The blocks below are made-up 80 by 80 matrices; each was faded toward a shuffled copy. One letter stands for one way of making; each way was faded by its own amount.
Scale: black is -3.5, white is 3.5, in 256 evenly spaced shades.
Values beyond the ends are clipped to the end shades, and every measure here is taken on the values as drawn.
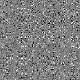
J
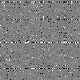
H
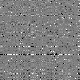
H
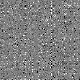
J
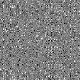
J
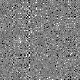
J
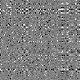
H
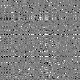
H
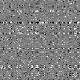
H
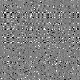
H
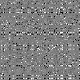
H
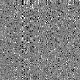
J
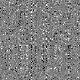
J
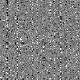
J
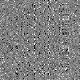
J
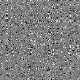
J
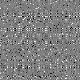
H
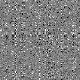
J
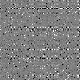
H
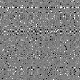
H
